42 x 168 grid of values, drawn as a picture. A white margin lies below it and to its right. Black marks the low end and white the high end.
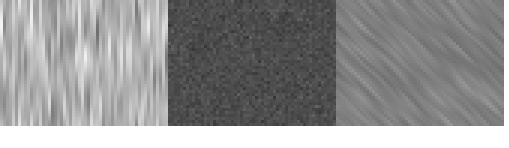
The table splits into one row of 3 panels. Panel 1,1: high, streaked downward. Panel 1,2: low, fine-grained, faint in contrast. Panel 1,3: middling, slanting down to the right, faint in contrast.
